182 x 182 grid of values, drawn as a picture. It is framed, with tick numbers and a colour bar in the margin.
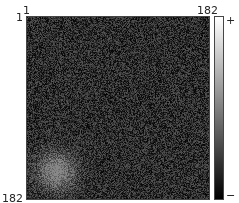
A single bump stands in the bottom left. Neither half mirrors the other. The bottom left is the ninth with the highest average. No row or column stands out.
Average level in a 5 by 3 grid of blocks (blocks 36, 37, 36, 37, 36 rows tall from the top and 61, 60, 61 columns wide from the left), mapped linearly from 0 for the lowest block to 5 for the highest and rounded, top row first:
0 0 0
0 0 0
0 0 0
2 0 0
5 0 0
